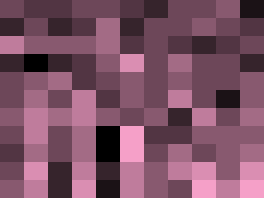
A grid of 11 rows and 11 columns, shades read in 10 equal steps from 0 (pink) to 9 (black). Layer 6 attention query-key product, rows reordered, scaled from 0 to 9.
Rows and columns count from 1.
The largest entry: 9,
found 3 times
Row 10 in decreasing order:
7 7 5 4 4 2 2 2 1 1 1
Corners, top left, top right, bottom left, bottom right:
5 8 4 0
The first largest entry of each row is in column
11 1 9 2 4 10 8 5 5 3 5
